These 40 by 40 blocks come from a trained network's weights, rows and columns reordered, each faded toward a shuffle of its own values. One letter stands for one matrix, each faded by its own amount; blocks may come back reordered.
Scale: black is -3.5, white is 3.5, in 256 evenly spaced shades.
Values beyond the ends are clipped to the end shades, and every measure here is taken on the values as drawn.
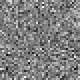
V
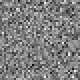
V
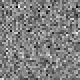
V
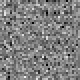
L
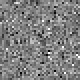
L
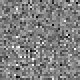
L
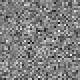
V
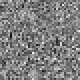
V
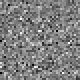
L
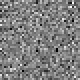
L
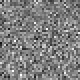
L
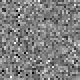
L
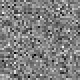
L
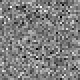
L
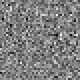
V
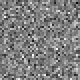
V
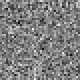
V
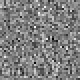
V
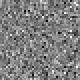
L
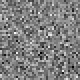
V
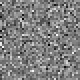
L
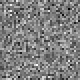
V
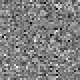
L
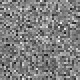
V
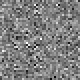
L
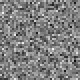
V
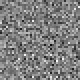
V
